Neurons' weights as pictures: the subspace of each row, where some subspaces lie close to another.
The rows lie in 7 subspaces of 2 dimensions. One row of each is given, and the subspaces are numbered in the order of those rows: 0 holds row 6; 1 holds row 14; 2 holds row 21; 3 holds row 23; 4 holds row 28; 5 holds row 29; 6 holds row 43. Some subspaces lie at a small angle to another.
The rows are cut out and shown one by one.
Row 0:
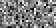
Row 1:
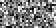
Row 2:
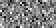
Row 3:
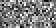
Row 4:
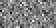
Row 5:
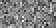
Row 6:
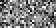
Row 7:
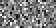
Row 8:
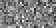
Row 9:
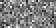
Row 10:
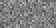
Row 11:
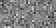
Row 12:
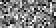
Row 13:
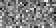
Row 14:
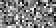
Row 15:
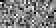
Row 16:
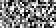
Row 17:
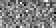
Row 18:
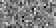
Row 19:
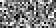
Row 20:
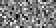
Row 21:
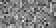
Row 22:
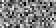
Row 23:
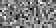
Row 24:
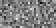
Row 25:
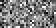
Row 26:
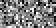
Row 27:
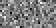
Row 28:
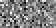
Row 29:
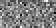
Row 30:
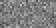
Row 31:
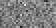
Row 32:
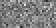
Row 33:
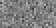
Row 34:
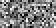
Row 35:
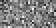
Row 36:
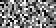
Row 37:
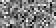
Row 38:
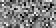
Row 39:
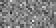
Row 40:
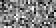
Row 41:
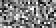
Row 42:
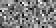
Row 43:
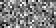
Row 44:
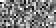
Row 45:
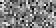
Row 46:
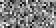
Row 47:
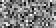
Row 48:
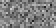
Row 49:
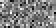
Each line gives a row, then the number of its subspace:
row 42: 0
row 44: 4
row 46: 6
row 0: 1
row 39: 0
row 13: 5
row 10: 6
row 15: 4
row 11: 3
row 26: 1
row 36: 4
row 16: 2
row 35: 0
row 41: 3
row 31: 5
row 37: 2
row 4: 0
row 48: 2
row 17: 5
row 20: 4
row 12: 2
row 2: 0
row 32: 5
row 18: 1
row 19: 4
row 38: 5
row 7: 4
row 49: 3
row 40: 3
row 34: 2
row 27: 3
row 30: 6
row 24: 3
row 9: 6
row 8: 1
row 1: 5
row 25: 0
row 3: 5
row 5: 2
